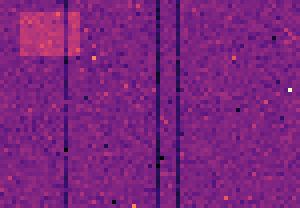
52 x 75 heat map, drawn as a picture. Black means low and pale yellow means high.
Columns 17, 40 and 45 stand out from the rest. In the top left lies a patch that is higher than the rest. No regular stripes run through it. The distribution is heavy-tailed on both sides. No overall slope runs across the table.
